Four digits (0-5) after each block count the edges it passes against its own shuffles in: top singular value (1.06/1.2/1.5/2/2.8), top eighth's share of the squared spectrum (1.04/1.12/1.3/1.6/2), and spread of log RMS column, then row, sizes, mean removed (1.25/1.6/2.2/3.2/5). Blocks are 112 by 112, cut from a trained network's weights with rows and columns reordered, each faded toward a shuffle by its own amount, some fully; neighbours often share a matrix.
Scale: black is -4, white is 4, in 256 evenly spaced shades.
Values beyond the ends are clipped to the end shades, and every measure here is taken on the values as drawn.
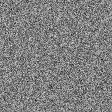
2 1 0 0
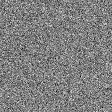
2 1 0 0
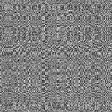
5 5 3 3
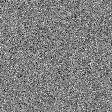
0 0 0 0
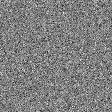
2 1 0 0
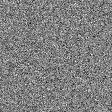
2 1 0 0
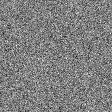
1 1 0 0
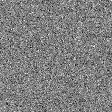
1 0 0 0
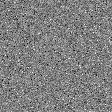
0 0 0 0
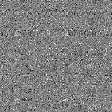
4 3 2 2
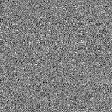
4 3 1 2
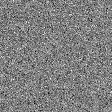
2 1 0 0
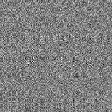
4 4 2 2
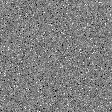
0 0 0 0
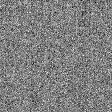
2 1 0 0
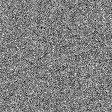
0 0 0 0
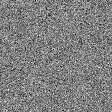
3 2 0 1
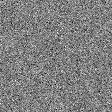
2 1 0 0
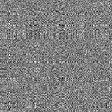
5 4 2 3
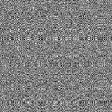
5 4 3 3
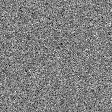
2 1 0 0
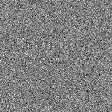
3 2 0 1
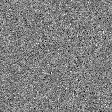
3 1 0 0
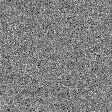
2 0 0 0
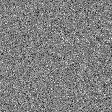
3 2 0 0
